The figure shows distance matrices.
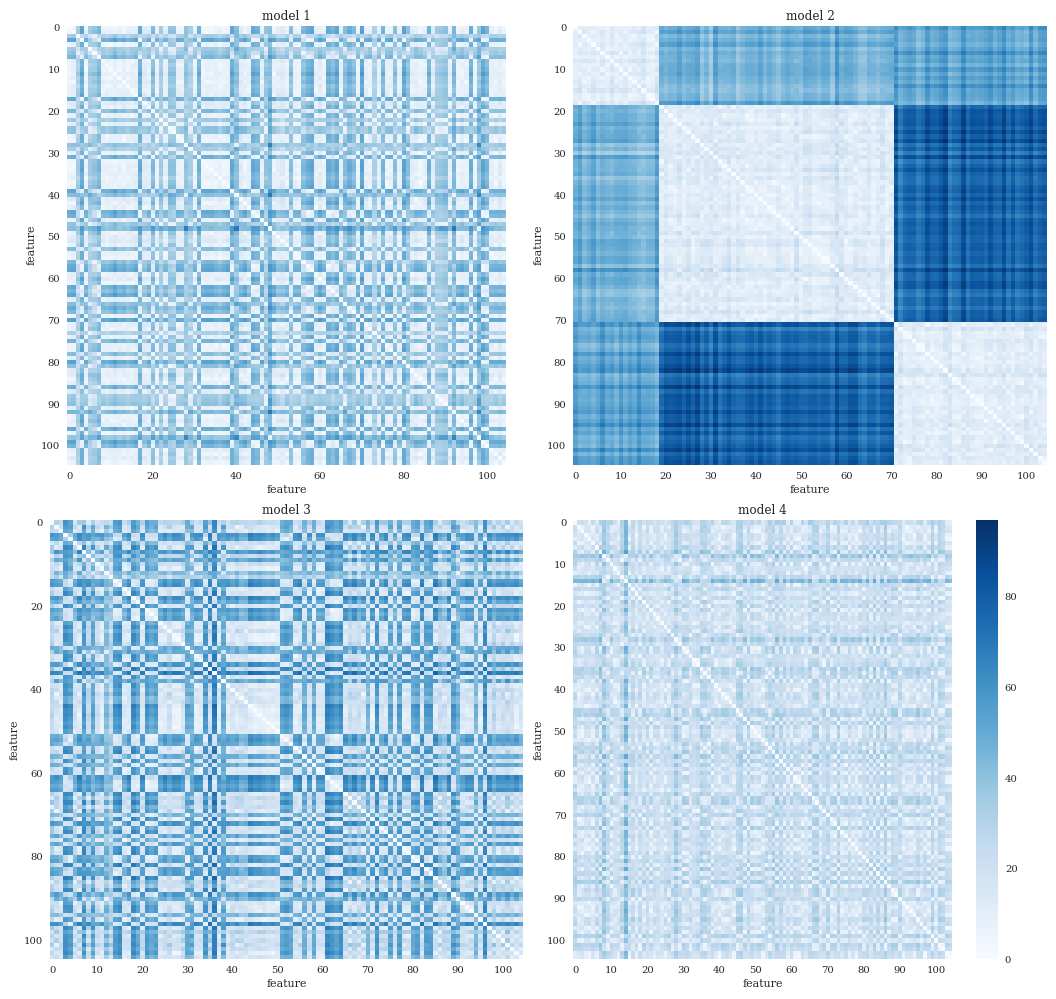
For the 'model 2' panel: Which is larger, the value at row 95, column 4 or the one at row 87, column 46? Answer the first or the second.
the second
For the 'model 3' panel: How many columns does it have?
105
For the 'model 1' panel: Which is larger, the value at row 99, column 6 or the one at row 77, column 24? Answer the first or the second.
the second
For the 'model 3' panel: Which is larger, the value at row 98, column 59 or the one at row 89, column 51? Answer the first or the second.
the first
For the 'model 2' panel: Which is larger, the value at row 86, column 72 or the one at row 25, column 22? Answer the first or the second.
the first
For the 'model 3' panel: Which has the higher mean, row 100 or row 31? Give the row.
31
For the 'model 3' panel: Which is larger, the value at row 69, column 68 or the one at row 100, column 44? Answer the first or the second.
the first
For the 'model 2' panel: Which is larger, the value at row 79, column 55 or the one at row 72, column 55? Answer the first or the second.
the first
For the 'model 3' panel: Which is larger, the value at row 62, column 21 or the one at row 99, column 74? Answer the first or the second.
the second
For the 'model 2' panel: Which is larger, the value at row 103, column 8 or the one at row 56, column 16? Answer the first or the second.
the first
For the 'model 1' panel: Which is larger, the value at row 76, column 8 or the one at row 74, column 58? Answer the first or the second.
the second
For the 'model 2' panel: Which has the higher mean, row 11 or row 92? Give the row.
92
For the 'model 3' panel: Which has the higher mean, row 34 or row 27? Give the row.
34
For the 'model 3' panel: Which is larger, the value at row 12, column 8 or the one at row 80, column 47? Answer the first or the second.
the second
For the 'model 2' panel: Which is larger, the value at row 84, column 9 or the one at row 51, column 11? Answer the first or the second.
the second
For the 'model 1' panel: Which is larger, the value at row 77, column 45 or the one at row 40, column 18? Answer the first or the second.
the first
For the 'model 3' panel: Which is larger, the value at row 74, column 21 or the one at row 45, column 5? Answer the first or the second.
the first
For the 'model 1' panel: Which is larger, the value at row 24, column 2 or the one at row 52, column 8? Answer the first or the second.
the first
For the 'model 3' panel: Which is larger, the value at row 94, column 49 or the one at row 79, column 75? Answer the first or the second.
the second
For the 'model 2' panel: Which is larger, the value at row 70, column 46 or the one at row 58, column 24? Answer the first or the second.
the second
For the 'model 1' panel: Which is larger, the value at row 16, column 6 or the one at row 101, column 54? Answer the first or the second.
the first
